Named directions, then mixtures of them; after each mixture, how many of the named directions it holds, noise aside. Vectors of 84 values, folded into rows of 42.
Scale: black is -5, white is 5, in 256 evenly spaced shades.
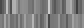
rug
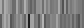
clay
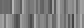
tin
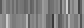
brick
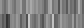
three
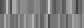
one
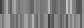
two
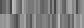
two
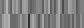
three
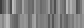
three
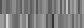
two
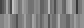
two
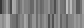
three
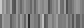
two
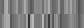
three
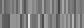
two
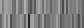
one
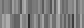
two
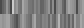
two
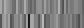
one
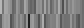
one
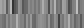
three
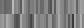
one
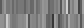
one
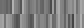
one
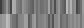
three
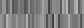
two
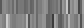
one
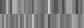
one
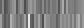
one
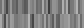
three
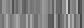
two
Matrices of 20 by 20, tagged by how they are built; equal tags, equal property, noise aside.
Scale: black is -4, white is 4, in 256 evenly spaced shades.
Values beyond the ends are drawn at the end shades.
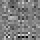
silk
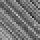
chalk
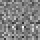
silk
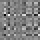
silk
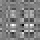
silk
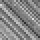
chalk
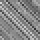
chalk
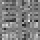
silk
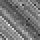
chalk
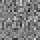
silk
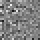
silk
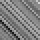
chalk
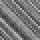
chalk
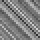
chalk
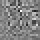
silk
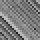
chalk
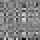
silk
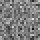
silk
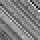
chalk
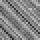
chalk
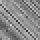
chalk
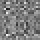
silk
